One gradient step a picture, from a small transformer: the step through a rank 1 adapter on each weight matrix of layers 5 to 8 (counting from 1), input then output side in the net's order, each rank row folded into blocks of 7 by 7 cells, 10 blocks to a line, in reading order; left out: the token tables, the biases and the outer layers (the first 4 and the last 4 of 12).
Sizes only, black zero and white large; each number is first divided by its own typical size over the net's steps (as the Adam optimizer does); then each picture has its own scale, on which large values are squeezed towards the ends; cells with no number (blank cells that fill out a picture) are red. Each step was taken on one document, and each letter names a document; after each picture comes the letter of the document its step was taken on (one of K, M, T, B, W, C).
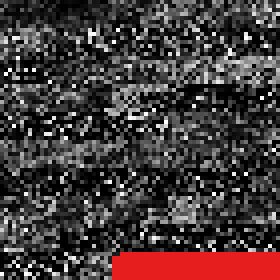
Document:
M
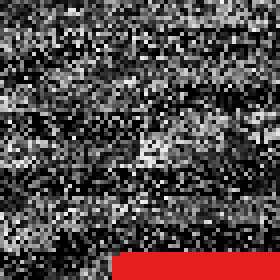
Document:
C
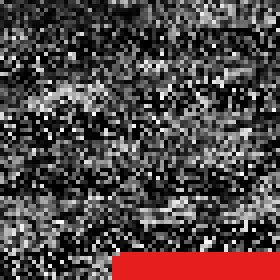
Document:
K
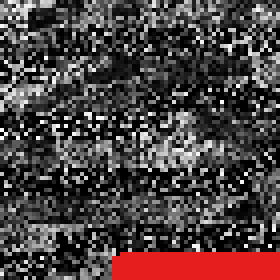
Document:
C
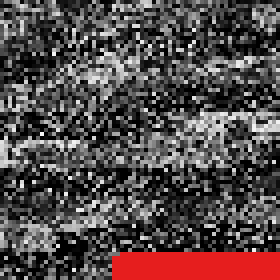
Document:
C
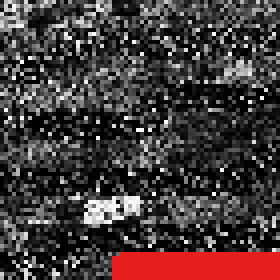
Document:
M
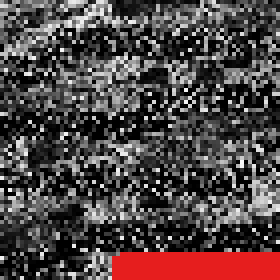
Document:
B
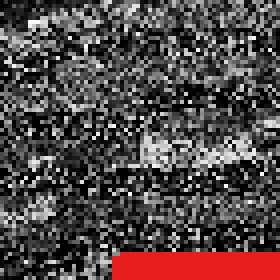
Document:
C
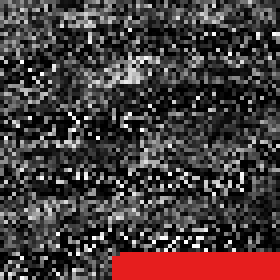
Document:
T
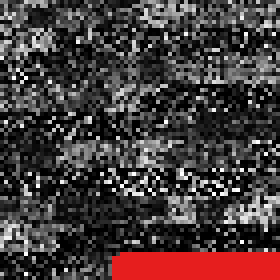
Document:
M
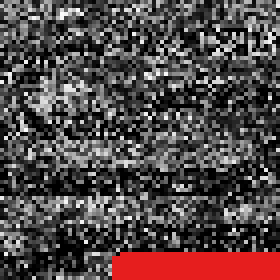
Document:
K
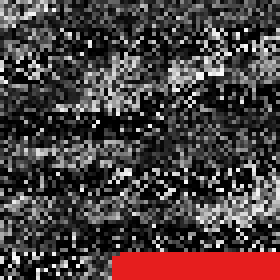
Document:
B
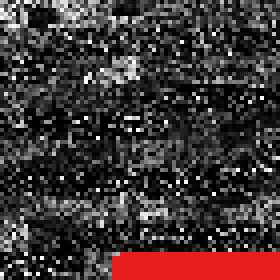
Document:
M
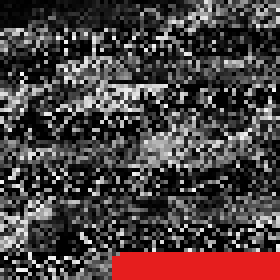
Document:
C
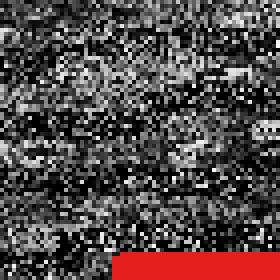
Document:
C
